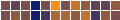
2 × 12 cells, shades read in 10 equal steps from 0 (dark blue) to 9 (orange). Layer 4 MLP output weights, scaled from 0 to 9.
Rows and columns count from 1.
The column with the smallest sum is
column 4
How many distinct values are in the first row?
6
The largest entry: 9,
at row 1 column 6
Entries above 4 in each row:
4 6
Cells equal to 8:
0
